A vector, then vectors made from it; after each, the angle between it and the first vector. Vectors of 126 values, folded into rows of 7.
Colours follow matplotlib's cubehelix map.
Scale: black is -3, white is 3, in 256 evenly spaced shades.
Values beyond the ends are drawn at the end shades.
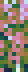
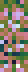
orthogonal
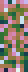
partly aligned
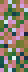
orthogonal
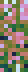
nearly parallel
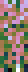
nearly parallel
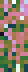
nearly parallel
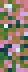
partly aligned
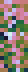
partly aligned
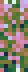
nearly parallel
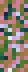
orthogonal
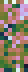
nearly parallel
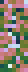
orthogonal
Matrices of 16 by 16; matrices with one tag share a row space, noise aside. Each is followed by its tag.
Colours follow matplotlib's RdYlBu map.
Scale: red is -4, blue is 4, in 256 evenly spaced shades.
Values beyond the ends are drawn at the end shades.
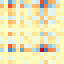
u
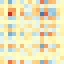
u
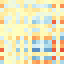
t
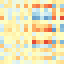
t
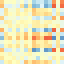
t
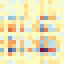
u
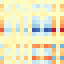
t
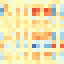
t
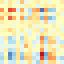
u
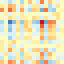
u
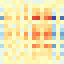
t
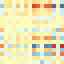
t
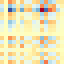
u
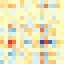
u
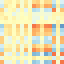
t
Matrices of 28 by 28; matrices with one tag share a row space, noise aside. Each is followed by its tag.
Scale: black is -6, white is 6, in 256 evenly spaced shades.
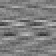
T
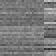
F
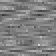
T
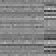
F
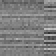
F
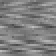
T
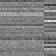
F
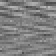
T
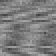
T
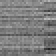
F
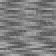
T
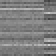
F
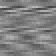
T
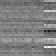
F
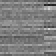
F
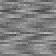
T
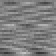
T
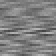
T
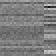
F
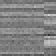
F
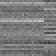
F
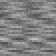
T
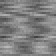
T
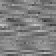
T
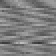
T
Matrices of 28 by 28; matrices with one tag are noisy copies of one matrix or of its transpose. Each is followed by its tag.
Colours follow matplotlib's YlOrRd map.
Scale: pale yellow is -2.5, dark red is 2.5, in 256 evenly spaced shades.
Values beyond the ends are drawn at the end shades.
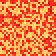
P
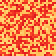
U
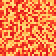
P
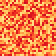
U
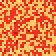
U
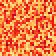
U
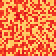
P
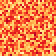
U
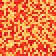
P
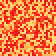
U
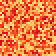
U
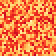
U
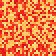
P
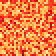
P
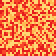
P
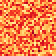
U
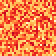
U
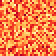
P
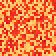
U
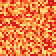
P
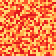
U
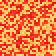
U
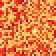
P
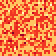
U
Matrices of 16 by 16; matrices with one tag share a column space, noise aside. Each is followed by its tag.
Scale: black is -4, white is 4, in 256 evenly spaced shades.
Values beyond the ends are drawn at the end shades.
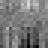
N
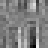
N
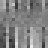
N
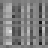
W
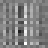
W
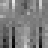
N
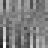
N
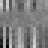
N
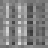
W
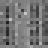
W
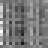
W
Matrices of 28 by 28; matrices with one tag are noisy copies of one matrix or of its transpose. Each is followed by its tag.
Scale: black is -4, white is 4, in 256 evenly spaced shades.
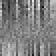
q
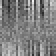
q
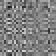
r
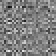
r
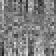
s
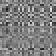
r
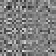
r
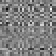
r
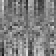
s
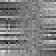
q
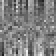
s
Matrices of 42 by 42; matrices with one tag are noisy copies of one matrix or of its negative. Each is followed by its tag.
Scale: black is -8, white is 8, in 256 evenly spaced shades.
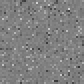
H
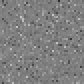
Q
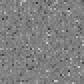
H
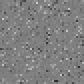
H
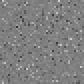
Q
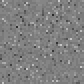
Q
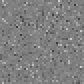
Q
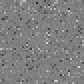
H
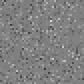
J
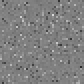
Q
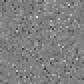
J
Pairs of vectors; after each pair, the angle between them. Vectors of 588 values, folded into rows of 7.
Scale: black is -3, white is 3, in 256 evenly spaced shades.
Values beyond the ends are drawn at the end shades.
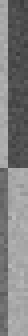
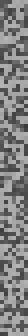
orthogonal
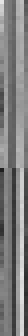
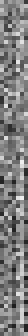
partly aligned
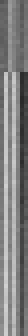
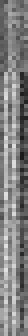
nearly parallel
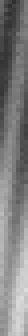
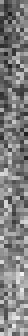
partly aligned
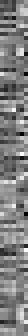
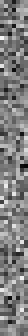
partly aligned
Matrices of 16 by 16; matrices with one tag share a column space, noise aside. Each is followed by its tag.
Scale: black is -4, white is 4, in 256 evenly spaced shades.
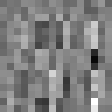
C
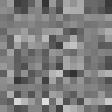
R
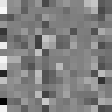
R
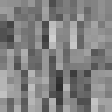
C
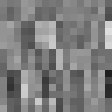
C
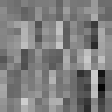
C
